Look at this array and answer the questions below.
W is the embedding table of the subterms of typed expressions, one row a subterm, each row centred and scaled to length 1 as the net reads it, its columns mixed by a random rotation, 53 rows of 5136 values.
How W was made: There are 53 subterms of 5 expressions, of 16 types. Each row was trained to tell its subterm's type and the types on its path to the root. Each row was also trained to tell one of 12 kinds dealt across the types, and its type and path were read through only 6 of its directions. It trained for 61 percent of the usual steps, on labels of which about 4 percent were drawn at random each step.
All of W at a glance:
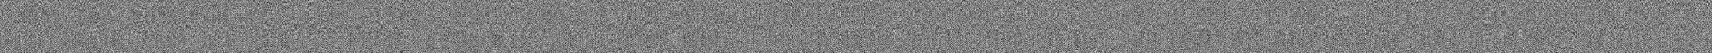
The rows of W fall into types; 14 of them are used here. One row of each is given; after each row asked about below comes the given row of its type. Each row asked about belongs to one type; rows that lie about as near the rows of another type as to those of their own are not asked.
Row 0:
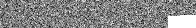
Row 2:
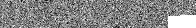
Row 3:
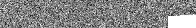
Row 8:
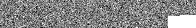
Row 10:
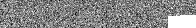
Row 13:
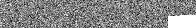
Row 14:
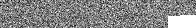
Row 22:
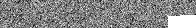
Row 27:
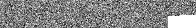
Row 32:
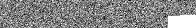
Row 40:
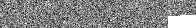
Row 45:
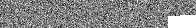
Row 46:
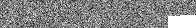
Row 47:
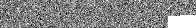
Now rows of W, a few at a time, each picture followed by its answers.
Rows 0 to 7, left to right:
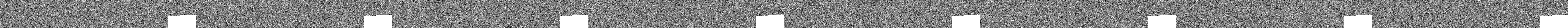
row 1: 47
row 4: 3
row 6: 14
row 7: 47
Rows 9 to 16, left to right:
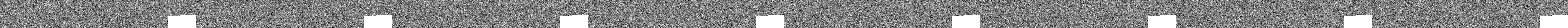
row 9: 40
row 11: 0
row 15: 0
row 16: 22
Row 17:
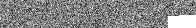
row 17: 27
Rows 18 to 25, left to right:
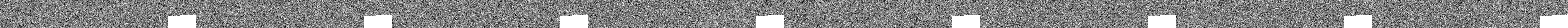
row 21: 0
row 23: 46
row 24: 45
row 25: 3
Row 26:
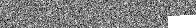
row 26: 3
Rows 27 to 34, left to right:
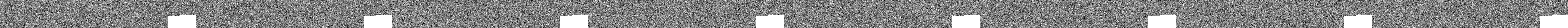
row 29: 10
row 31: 22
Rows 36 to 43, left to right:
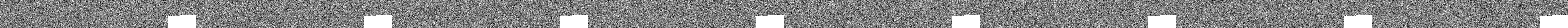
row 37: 46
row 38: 8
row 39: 45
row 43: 45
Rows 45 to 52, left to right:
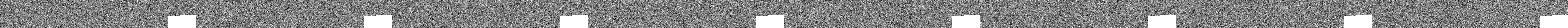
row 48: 27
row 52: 14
